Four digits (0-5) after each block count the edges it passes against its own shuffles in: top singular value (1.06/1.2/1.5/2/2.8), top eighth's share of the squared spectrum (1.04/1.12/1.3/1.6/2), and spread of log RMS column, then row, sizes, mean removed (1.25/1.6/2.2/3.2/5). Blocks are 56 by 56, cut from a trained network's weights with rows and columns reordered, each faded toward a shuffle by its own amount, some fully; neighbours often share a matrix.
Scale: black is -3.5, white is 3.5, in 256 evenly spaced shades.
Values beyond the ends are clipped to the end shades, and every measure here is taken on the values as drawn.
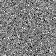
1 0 0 0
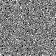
0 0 0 0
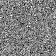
0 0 0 0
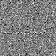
2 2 0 1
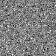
2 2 0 1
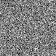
1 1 0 0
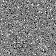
0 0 0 0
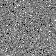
0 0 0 0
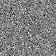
1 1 0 0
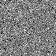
1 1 0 0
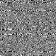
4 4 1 3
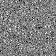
0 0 0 0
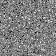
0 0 0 0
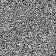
0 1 0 0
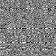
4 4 0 3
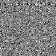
3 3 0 2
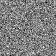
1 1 0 0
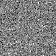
1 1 0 0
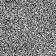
1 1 0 0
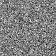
1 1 0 0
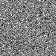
1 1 0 0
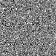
2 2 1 1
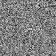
2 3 0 1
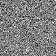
1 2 0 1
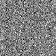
2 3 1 0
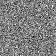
0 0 0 0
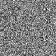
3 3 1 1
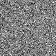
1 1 0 0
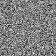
3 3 0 1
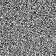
2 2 0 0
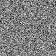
2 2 0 0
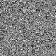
3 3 0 1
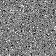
2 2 0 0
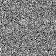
1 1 0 0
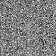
2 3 1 1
